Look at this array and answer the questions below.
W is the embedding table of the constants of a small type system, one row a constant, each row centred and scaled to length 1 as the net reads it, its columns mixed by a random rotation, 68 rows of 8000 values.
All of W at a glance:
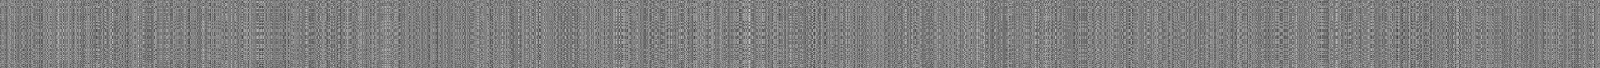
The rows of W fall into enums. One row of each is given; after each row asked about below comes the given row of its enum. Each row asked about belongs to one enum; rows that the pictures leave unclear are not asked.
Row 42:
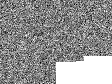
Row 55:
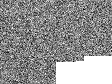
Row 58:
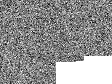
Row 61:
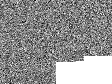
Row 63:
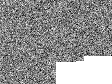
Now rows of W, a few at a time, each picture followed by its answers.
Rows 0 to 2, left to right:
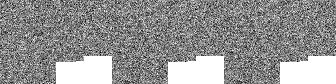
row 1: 55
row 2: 55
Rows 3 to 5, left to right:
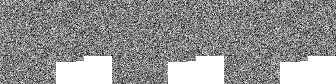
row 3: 63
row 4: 61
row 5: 63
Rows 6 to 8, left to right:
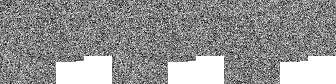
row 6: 58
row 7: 58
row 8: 55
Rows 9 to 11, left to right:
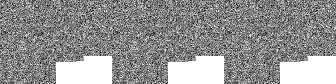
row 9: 42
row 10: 42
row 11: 42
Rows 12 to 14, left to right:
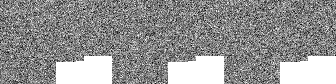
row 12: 55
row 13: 42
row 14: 63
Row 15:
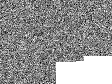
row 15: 42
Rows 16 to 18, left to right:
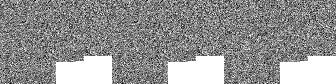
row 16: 61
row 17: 61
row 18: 42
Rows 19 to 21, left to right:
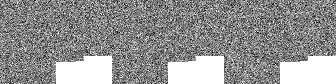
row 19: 61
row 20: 42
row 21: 58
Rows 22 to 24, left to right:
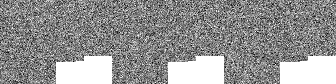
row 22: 55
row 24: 58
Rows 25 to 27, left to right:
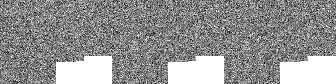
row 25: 55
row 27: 42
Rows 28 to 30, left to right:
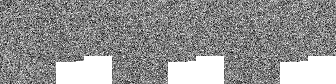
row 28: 58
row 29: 55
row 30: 55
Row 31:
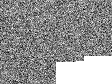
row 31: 55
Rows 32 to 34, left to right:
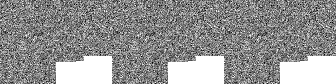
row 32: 42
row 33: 42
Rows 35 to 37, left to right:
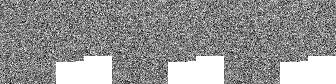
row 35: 61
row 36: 55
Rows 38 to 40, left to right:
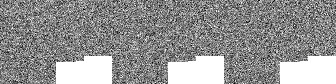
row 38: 55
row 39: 42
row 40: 61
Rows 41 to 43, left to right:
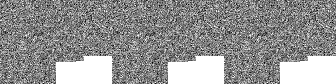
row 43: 42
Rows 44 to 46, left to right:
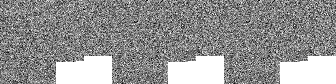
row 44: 55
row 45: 61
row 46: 61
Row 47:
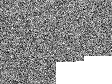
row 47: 55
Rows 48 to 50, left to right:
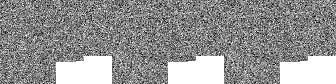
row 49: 58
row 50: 58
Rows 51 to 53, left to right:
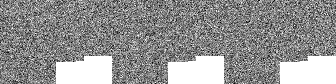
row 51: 55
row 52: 42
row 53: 61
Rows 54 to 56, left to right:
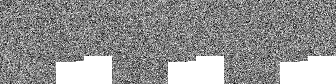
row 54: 58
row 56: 61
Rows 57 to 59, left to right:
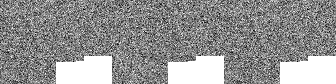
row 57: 55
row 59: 55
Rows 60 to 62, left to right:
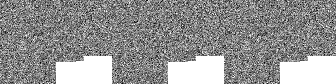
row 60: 42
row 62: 42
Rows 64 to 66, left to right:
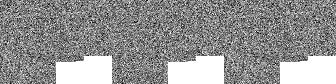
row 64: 58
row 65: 61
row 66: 58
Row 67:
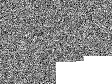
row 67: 42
